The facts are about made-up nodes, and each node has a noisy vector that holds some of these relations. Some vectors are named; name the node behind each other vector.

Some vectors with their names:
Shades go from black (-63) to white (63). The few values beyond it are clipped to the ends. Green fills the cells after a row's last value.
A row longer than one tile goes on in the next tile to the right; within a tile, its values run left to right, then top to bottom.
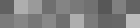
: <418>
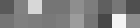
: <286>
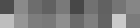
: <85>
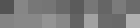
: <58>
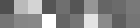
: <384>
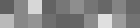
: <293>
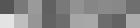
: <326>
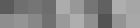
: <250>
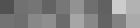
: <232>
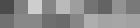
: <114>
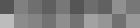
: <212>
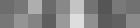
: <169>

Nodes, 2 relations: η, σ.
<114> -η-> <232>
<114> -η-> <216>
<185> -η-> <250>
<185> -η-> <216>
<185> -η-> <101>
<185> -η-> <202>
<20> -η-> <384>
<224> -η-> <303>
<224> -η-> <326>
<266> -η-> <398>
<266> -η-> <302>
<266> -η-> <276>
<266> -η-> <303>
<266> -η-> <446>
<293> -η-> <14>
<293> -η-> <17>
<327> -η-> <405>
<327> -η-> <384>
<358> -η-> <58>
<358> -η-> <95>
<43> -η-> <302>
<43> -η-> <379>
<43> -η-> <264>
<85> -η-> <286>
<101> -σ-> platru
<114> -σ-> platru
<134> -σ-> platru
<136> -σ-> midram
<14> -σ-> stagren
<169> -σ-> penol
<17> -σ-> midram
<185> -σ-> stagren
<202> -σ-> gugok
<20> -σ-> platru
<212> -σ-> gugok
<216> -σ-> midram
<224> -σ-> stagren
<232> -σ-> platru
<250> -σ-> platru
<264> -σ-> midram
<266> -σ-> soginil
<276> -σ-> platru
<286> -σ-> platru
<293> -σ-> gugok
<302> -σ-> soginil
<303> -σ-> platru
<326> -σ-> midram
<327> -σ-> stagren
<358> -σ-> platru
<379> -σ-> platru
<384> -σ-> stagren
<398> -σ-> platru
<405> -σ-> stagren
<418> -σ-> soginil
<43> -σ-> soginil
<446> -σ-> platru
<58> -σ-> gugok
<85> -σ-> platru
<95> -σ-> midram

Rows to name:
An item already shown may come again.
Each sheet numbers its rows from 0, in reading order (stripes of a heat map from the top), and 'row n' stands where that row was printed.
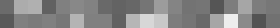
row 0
<418>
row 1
<224>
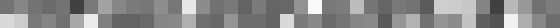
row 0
<224>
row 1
<358>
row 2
<17>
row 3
<327>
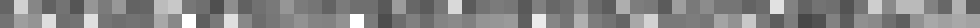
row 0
<405>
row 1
<384>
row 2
<302>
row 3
<286>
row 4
<185>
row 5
<95>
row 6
<114>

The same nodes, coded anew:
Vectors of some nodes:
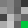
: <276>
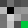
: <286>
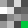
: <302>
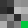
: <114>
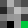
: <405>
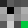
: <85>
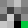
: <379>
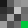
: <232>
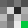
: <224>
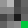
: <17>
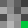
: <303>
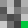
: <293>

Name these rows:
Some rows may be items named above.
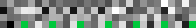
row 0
<327>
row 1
<266>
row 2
<224>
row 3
<224>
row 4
<302>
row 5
<202>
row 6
<43>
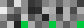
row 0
<43>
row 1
<114>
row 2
<14>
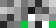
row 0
<418>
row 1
<185>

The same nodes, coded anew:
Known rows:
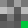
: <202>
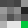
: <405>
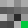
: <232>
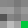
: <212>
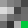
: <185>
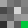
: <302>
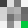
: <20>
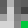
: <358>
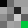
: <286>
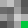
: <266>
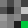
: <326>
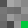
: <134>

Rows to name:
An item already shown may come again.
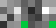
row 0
<43>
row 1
<379>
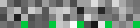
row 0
<14>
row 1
<202>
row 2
<327>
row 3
<114>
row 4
<293>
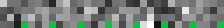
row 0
<17>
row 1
<224>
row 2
<418>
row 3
<185>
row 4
<224>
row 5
<95>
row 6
<302>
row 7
<136>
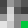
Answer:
<358>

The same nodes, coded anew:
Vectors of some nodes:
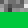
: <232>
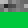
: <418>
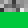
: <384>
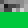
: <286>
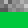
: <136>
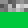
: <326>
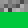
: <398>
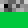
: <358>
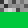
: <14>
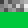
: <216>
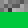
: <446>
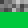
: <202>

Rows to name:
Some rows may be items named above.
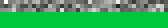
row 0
<293>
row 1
<379>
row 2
<302>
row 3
<17>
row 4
<43>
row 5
<224>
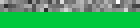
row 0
<418>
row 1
<185>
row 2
<17>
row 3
<136>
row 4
<293>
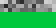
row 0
<266>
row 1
<95>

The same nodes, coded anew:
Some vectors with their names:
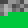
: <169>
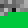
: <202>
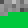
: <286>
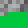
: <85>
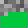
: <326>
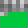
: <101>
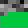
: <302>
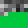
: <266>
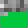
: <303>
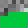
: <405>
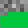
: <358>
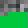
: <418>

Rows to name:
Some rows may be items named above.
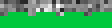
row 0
<43>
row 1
<185>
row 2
<224>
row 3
<14>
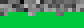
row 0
<302>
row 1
<293>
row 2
<418>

